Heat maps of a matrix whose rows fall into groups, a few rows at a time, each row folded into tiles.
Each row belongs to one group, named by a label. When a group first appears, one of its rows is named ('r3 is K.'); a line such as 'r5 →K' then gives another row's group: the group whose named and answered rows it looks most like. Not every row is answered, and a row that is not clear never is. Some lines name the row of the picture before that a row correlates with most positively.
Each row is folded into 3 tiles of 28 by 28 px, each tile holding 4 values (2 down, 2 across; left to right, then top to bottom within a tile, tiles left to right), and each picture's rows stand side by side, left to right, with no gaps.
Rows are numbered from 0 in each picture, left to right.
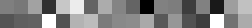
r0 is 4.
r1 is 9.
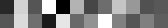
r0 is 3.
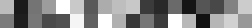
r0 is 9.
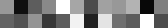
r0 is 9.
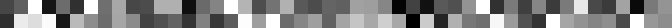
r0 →4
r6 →4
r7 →4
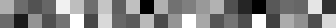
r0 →9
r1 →3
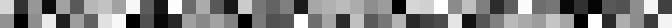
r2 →3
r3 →4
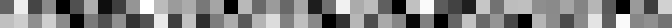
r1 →9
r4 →3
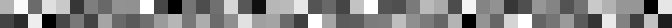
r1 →9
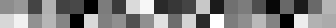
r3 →4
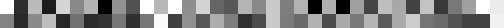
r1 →9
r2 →3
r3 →3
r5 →9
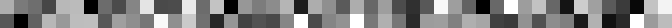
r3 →4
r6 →3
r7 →4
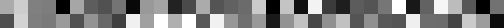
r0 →3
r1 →4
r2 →4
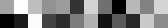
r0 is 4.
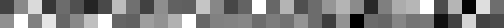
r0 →4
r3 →3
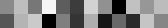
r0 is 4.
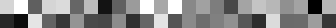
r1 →9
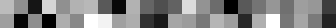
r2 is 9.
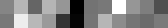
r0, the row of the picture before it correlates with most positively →3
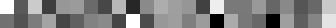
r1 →4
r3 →9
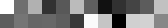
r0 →3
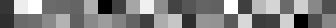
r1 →9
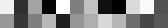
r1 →9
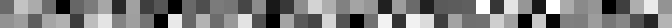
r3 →9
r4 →4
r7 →9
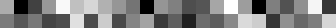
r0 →9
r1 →3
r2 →9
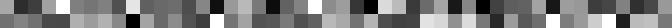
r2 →4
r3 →9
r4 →9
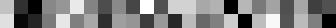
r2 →3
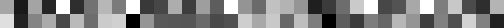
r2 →9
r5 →3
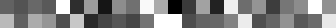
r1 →9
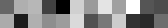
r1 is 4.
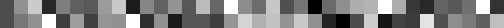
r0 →4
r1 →4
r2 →9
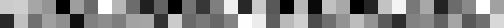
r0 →3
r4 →9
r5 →9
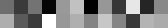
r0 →4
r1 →3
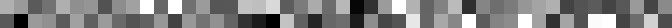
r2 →3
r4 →9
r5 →4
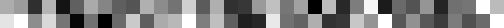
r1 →4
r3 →3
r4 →4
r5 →9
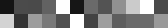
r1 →9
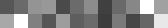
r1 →9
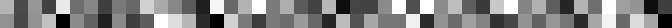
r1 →9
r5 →3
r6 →3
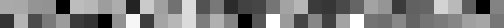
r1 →4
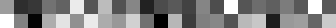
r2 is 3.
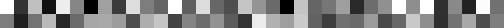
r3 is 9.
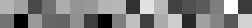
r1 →4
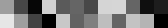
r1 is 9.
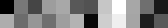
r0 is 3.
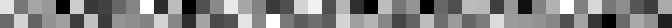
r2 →9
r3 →9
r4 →9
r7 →3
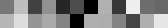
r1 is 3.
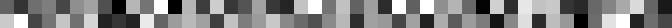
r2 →3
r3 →9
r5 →3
